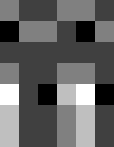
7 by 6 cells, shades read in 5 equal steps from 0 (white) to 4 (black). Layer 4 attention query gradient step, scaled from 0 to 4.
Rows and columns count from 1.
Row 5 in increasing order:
0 0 1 3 4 4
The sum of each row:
15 17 18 15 12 13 13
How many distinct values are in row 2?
3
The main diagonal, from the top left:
2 2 3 2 0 3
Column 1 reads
2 4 3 2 0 1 1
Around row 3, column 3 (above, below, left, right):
2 3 3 3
